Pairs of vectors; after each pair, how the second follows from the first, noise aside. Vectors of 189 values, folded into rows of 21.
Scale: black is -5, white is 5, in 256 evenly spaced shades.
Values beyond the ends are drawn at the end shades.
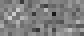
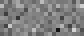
shuffled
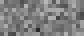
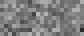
shuffled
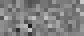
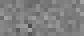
shrunk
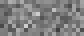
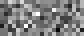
scaled up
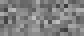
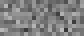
shuffled
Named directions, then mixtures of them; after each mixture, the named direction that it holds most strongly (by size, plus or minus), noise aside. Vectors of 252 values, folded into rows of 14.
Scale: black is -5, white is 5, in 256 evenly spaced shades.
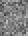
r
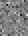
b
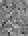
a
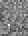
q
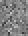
a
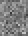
r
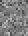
r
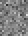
b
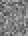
r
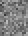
r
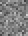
r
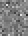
b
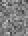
r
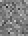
a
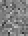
a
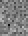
q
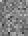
a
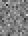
b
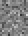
b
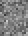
r
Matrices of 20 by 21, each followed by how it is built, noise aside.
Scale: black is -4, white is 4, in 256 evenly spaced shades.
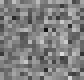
low rank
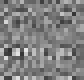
low rank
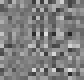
low rank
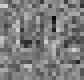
low rank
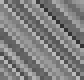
Toeplitz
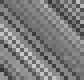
Toeplitz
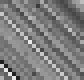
Toeplitz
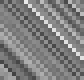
Toeplitz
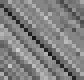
Toeplitz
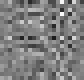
low rank
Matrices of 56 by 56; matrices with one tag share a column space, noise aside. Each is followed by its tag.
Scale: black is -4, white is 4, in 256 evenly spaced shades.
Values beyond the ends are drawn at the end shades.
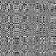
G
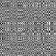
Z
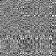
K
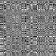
G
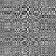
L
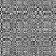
L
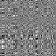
K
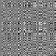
Z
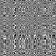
K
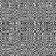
Z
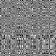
K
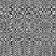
L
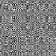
G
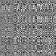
G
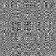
Z
